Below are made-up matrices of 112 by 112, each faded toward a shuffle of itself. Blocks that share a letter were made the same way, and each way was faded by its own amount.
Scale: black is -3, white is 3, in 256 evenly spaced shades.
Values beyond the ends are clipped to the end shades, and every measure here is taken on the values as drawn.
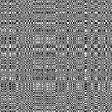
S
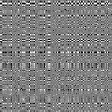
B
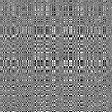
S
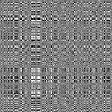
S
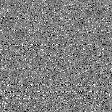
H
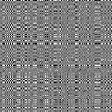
B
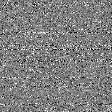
H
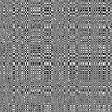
S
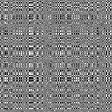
S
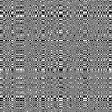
S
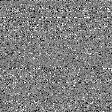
H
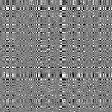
S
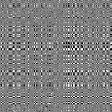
B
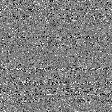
H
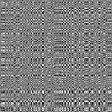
S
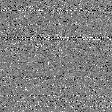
H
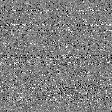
H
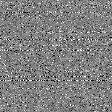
H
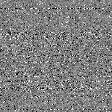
H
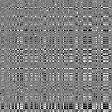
B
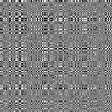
B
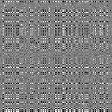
B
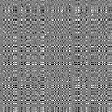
B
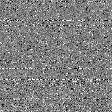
H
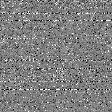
H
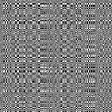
S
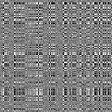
S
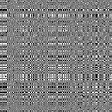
B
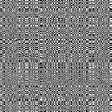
S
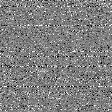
H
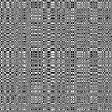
S
